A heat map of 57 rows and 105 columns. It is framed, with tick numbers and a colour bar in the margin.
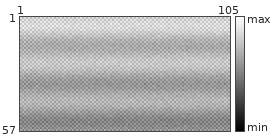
Values rise toward the top. Stripes running across repeat 3 times from top to bottom. On average the colour sits 70% of the way up the scale.
